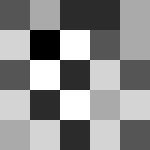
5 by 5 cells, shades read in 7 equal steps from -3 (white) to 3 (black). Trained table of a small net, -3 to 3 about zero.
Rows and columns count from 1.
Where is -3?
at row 2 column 3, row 3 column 2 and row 4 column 3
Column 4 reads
2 1 -2 -1 -2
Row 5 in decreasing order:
2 1 -1 -2 -2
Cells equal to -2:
6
